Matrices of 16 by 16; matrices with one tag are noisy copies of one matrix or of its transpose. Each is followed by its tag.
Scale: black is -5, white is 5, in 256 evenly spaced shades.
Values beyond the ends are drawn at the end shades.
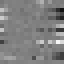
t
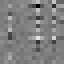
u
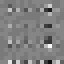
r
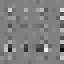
r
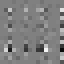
r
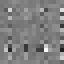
r
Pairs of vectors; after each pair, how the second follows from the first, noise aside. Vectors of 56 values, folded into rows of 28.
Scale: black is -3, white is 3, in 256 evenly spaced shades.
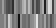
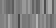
shrunk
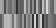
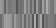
shrunk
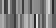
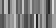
negated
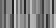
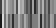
wrapped around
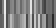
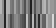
negated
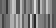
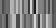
wrapped around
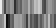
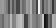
wrapped around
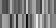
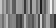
wrapped around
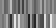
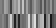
negated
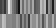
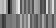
negated
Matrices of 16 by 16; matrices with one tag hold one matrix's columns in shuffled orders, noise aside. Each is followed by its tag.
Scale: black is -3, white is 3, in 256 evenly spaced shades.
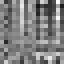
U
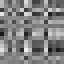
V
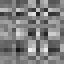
V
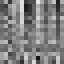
U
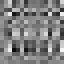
V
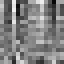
U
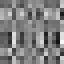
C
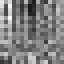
U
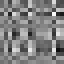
V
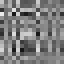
V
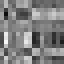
C
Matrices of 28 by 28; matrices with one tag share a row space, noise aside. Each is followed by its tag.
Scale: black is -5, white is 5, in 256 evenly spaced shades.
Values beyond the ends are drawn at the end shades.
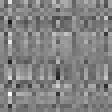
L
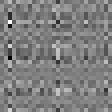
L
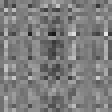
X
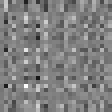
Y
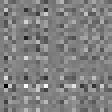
Y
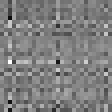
L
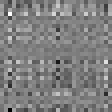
L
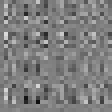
Y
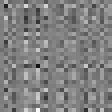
Y
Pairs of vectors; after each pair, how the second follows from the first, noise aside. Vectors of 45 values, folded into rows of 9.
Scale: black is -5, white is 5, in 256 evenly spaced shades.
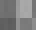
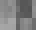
negated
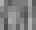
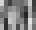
scaled up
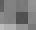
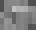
wrapped around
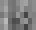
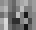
scaled up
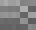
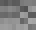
negated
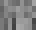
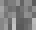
negated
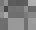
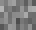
shuffled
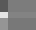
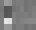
wrapped around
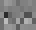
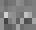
negated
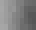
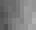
negated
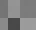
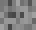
shuffled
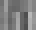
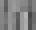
negated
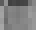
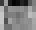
scaled up
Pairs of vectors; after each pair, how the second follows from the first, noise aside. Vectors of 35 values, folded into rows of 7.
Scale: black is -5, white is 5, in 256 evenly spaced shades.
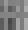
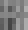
copied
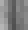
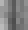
copied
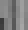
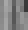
reversed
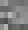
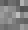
reversed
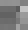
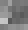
reversed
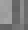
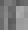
reversed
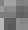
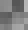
reversed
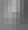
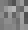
sign-scrambled
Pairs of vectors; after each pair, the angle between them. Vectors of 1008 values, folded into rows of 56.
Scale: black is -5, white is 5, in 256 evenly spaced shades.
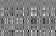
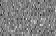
partly opposed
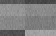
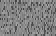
orthogonal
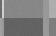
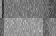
nearly opposite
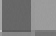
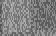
partly opposed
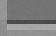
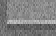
nearly opposite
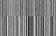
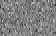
orthogonal
